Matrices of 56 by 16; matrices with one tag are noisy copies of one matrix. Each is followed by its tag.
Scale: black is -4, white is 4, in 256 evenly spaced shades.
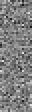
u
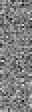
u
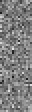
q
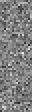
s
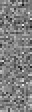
u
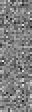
u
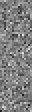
s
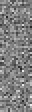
u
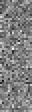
q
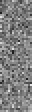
q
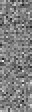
u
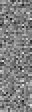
u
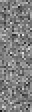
s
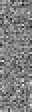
u
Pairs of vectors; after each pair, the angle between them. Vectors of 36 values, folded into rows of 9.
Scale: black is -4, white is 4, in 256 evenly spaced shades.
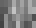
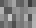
orthogonal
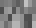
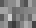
partly opposed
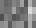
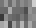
partly aligned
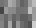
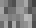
nearly opposite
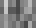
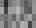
nearly opposite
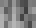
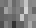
nearly opposite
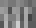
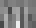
nearly parallel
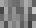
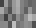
partly opposed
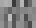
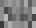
orthogonal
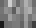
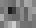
orthogonal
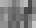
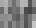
nearly parallel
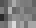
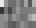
partly opposed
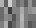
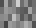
partly opposed
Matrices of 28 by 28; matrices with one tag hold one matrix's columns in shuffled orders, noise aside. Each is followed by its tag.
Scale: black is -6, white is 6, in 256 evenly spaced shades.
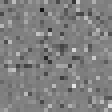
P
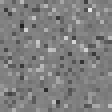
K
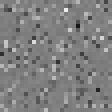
K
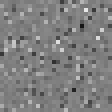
K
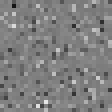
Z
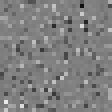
Z
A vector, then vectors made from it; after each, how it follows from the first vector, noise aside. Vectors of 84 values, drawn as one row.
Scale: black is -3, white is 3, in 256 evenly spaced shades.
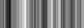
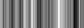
reversed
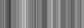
shrunk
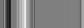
partly zeroed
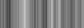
shrunk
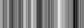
reversed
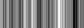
reversed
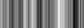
reversed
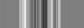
partly zeroed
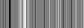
partly zeroed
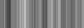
shrunk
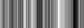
reversed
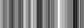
reversed
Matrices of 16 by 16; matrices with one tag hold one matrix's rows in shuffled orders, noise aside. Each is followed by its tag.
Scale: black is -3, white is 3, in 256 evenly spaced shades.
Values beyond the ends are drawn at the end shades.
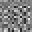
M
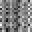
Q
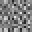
M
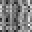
Q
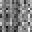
Q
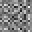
M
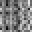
Q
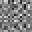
M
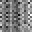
Q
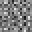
M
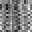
Q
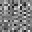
M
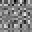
M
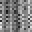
Q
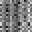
Q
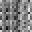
Q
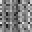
Q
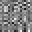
M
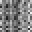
Q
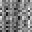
Q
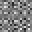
M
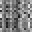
Q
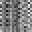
Q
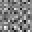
M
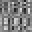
M
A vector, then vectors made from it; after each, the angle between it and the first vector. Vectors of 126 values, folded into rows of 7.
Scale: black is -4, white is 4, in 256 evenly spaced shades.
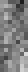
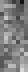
nearly parallel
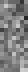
partly aligned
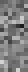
orthogonal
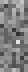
partly opposed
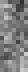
nearly parallel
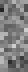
partly opposed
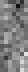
nearly parallel
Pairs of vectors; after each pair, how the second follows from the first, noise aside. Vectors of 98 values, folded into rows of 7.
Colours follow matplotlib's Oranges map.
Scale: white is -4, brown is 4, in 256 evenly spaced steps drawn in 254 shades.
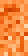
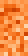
copied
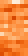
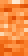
copied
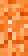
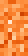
copied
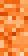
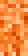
shuffled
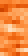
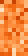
shuffled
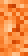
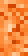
copied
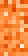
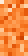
shuffled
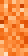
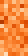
copied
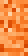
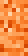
copied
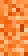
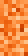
copied
